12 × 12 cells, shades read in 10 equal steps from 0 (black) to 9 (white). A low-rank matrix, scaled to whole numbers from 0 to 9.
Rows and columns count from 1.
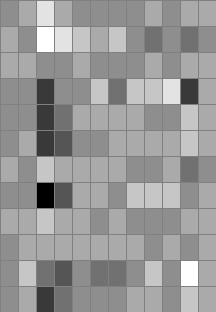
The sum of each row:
68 71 66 63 63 63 67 62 69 69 64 62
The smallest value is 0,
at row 8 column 3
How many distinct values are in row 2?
6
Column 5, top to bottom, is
5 7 6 5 6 5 6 6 6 6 5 5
